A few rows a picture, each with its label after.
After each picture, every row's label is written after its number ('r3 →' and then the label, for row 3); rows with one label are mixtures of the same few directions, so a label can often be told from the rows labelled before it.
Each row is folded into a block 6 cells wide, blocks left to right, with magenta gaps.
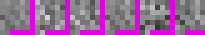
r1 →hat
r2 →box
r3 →hat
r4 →hat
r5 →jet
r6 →hat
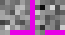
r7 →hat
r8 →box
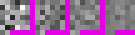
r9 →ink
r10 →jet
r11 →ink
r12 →box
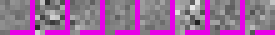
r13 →ink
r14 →ink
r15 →hat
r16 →box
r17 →hat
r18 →hat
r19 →hat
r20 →box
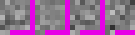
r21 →ink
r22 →ink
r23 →ink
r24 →box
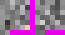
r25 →ink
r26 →hat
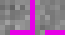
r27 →jet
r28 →box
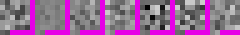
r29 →ink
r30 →box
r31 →hat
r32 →box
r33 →box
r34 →ink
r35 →ink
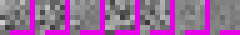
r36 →hat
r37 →jet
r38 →hat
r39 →ink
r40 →hat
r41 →box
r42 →box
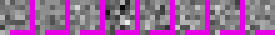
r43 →ink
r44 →jet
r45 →box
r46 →hat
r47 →ink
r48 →ink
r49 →box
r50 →ink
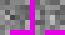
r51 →jet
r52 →jet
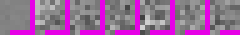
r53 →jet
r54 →hat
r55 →jet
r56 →ink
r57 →ink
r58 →jet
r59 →ink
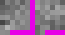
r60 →hat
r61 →jet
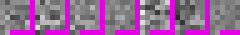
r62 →jet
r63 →ink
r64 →ink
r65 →jet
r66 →box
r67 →hat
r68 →jet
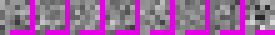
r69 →jet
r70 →ink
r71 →jet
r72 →ink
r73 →hat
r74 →ink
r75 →box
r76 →jet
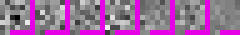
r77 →jet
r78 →jet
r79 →ink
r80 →ink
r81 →hat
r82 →jet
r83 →box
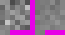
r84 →ink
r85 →hat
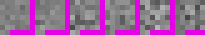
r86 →ink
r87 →hat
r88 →ink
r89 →jet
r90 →ink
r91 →box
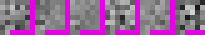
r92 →jet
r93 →hat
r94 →hat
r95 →jet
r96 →hat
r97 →box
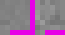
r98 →hat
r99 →hat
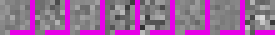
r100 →box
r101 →hat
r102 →box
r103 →box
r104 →ink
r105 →hat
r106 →box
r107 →jet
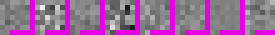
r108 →ink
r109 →box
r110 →jet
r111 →ink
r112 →box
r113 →jet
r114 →box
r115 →box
